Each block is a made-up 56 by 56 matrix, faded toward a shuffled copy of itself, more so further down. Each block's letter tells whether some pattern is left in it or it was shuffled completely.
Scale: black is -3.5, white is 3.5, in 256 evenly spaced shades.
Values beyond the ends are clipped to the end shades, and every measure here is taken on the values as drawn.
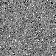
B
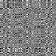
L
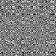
L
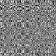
L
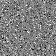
B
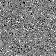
B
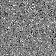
B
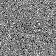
B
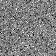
B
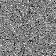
B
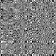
L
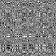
L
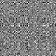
L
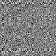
L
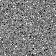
B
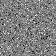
B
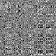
L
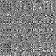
L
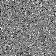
B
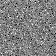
B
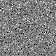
B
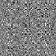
L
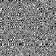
L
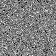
B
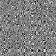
L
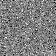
B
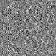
L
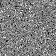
B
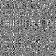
L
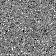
B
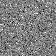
B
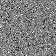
B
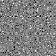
L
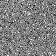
B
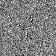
B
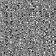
L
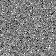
B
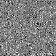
L
